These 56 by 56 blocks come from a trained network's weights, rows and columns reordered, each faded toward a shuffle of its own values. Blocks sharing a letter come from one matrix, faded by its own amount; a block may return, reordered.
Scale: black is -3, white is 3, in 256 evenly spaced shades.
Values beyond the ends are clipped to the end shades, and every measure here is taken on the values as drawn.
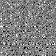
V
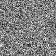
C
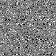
V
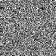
C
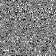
V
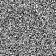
C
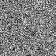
C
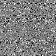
V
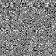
V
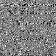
V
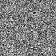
C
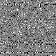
V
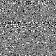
V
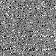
V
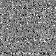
V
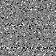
V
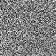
C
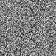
C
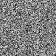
C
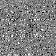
V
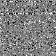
V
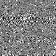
V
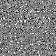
V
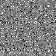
V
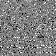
V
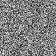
C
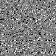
V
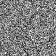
C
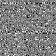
V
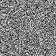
C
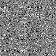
V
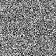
C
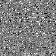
V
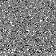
V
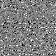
V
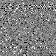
V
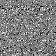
V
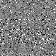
V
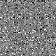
V
